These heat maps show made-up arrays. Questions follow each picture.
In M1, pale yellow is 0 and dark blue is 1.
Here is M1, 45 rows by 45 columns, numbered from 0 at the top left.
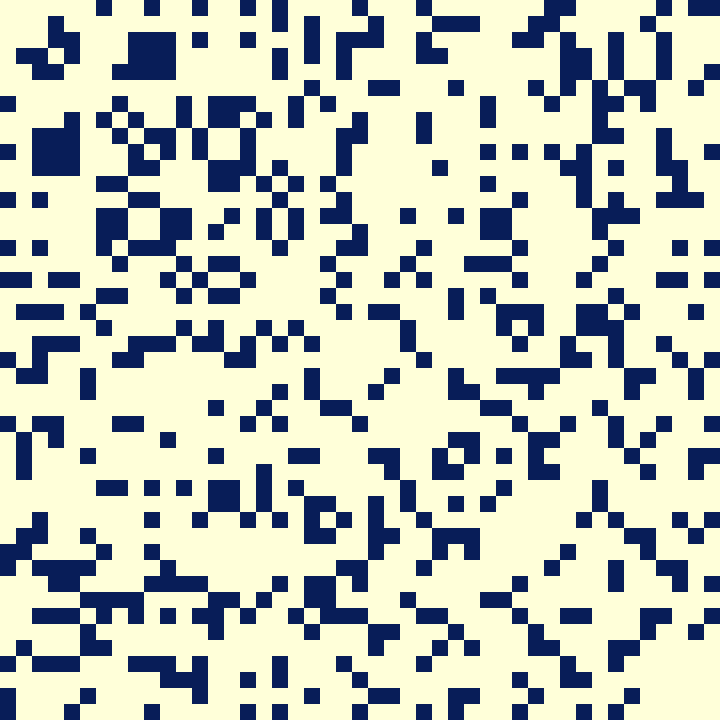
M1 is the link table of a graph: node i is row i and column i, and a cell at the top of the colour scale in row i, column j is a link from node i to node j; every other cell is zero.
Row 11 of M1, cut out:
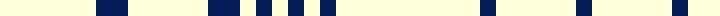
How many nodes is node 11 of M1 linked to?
10
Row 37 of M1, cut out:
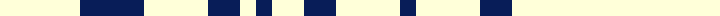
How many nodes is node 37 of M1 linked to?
12
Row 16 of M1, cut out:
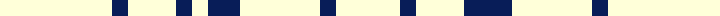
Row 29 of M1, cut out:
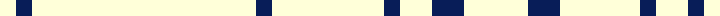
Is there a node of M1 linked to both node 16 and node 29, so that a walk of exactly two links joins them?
no
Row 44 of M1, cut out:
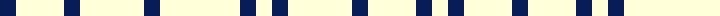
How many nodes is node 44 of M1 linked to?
11
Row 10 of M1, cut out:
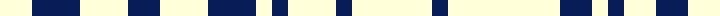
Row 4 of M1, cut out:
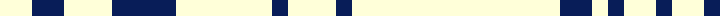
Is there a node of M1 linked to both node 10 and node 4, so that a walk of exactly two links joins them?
yes
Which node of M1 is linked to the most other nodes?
node 38
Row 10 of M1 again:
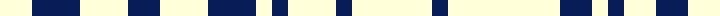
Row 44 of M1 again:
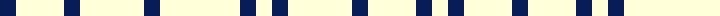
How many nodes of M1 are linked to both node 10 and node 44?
6
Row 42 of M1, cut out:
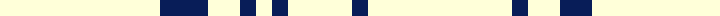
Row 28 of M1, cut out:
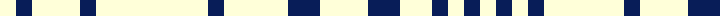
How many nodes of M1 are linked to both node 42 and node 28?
0
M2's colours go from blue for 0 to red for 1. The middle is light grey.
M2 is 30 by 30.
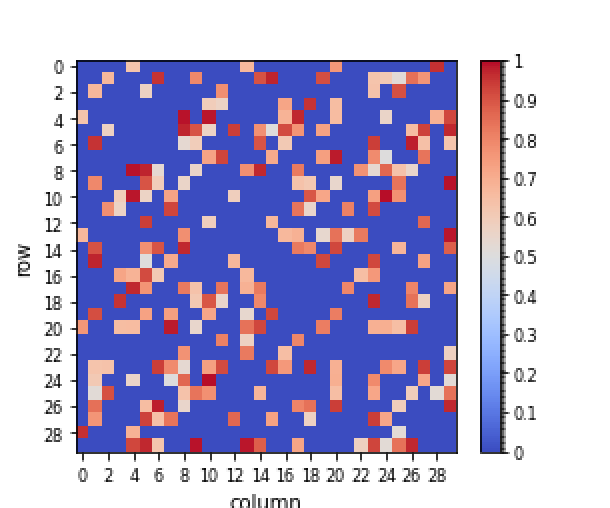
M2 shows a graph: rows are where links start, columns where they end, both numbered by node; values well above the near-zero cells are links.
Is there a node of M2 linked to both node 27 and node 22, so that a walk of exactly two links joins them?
no
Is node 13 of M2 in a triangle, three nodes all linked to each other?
yes
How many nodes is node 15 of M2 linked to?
7
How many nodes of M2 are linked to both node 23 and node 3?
5
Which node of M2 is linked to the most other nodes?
node 23
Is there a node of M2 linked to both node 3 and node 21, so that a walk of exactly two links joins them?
yes
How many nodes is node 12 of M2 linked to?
4
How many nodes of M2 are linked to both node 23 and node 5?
7
